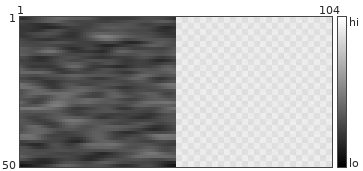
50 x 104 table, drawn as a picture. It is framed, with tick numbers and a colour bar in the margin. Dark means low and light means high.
The table splits into one row of 2 panels. Panel 1,1: low, streaked across. Panel 1,2: very high, checkered, faint in contrast.
